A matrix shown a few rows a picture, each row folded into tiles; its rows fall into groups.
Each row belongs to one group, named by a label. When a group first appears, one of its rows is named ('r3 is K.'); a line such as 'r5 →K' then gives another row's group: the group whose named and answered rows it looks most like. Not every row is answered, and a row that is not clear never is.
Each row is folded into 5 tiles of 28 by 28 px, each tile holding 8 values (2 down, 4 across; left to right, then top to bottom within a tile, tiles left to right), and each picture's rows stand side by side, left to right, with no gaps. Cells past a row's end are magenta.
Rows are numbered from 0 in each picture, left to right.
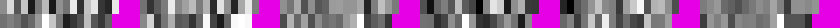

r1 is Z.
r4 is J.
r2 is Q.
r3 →J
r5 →Q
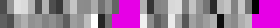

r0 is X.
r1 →Z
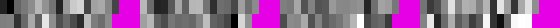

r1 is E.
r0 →J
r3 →Z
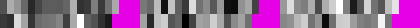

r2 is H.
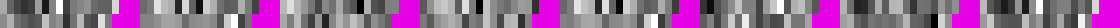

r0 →E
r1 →X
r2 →H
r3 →X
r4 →X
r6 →E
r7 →E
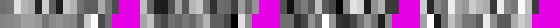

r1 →E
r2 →J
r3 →Z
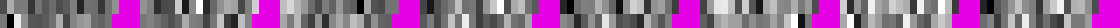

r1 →E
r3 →J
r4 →J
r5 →X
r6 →Z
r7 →J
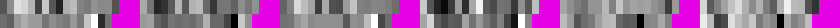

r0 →X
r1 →E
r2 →X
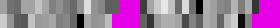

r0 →Z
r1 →X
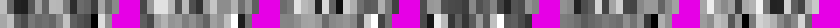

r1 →X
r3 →Q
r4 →E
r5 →H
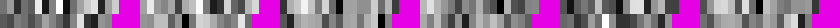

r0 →E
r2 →X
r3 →H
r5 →X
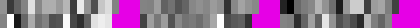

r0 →Z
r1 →Q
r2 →J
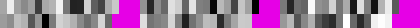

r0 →H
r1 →Z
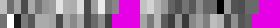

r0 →Q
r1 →H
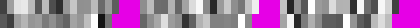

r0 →X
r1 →H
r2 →Z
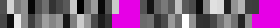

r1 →J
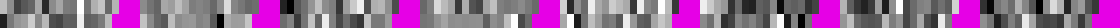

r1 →Z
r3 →X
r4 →Z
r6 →E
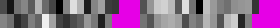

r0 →J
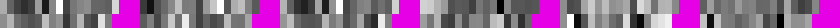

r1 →J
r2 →E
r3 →H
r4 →Z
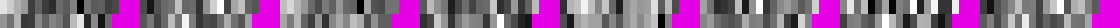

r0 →H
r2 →H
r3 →Q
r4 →X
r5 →E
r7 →J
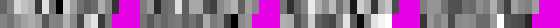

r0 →X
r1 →E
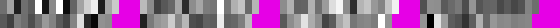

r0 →E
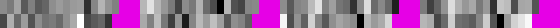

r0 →Q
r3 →Z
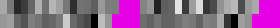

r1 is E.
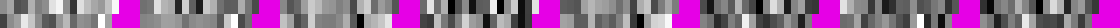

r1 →X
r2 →Z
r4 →Z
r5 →J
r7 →J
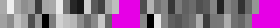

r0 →H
